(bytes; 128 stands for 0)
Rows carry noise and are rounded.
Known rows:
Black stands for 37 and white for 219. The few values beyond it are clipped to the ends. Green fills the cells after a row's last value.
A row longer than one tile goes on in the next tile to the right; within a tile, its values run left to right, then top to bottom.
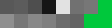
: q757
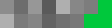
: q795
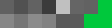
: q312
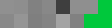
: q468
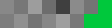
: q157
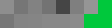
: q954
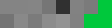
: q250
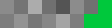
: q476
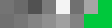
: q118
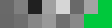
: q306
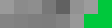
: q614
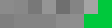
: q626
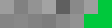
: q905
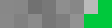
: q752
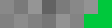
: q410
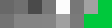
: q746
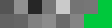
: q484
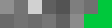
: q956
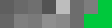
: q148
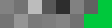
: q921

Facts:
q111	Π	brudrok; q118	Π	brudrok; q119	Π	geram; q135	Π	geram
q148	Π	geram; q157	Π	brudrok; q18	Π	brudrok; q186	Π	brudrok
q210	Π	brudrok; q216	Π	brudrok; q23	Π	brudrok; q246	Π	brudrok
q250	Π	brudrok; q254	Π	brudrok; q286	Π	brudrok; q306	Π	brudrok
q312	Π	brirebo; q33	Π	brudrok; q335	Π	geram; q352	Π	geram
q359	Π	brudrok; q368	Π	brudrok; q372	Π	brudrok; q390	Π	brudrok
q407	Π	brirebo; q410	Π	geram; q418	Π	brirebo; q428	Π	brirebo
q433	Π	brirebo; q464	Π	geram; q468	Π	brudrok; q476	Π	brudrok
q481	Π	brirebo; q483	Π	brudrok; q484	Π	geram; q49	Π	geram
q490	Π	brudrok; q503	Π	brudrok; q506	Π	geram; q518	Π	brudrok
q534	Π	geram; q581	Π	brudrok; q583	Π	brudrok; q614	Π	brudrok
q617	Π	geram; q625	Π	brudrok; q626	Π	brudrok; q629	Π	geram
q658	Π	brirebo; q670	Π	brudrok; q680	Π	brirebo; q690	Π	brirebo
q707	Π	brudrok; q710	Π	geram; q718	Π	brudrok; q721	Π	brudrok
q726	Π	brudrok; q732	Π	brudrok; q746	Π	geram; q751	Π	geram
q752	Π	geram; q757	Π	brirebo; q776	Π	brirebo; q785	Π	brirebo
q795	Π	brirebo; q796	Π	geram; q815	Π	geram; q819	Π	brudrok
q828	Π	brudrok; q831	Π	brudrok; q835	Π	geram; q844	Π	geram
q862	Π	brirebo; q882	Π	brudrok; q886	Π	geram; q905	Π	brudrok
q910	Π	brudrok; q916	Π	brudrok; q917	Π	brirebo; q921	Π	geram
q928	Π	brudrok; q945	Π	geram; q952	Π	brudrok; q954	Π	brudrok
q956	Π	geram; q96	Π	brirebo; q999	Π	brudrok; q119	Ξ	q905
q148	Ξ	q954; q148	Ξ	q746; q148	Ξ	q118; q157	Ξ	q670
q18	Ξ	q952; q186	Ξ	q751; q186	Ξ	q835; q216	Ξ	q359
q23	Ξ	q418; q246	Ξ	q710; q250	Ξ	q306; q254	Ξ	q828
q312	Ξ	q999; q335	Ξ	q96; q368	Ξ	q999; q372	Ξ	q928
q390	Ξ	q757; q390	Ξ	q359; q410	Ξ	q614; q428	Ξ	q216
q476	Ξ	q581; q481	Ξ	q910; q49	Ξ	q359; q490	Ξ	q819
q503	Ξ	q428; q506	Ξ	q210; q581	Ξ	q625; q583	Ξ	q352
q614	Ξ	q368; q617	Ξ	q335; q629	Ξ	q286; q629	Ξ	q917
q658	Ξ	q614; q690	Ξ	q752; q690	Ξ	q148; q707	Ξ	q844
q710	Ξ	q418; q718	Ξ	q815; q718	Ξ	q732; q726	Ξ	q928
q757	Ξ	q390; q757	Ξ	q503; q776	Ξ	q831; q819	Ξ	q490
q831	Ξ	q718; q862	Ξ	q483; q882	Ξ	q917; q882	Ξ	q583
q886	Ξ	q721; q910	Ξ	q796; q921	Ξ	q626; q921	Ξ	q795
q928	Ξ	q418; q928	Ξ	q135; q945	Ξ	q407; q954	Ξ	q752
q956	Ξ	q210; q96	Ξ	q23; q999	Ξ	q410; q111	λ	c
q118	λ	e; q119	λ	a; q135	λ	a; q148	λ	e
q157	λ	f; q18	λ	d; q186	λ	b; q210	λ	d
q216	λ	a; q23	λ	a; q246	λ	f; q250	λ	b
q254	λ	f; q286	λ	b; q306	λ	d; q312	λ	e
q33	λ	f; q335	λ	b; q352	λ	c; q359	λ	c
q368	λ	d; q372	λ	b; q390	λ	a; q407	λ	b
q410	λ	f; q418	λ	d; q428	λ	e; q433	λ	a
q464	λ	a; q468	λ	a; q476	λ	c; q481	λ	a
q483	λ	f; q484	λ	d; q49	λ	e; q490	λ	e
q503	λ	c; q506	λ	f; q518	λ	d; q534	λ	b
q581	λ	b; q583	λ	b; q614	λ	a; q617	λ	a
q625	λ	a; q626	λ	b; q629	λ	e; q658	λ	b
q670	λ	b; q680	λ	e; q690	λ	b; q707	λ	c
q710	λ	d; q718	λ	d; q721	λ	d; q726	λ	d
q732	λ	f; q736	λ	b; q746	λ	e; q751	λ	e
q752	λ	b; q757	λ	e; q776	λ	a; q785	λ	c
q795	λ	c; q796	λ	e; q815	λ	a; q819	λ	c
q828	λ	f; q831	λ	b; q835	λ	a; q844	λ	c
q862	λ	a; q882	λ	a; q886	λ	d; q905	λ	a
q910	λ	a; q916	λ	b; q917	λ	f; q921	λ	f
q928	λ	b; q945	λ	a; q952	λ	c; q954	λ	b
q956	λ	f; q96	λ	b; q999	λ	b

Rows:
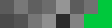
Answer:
q886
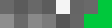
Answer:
q680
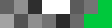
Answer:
q418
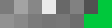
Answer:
q335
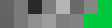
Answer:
q368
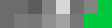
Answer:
q490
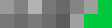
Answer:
q835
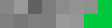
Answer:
q670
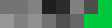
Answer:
q690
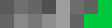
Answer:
q629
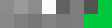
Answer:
q928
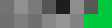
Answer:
q186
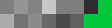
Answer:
q96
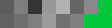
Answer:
q518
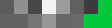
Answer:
q726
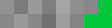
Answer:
q844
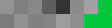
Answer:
q216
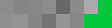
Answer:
q815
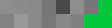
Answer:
q464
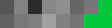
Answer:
q18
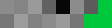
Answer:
q882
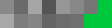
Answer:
q785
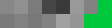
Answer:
q390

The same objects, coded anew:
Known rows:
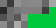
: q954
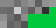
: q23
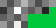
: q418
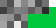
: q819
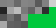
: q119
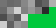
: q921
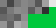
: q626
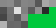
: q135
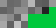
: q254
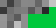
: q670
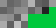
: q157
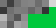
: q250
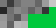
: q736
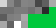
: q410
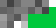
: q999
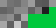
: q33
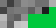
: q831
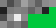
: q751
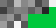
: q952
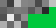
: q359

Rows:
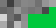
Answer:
q372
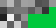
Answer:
q917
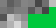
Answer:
q312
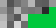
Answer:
q246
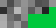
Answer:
q718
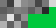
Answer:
q503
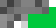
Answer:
q658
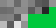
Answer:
q732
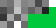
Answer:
q795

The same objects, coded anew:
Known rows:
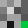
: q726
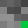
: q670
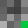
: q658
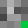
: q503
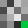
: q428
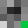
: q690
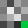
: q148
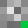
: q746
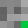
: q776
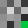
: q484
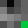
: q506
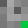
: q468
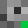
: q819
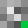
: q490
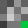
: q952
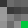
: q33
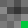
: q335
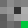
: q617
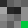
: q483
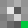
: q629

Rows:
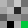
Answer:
q710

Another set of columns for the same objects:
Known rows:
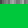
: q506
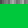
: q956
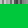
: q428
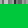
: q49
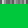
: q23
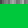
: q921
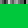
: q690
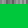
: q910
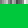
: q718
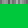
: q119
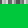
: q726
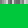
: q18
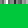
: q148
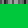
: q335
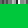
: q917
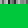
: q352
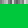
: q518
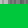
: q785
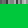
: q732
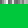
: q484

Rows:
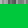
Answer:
q952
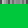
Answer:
q135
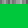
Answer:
q835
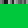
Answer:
q831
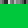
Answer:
q407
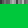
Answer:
q410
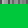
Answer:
q617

